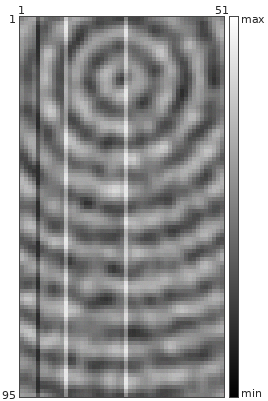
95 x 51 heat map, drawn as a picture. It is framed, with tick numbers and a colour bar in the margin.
Columns 5, 12 and 27 differ from the columns beside them. There is no overall slope. Concentric rings centre on the top middle. The histogram is bell-shaped.
